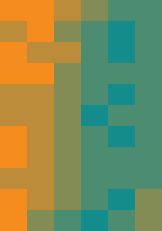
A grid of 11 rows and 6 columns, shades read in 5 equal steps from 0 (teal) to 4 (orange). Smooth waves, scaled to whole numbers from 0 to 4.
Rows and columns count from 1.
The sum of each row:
15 11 12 13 10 10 11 12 11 12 10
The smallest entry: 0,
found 7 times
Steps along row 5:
same down down down up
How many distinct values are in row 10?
5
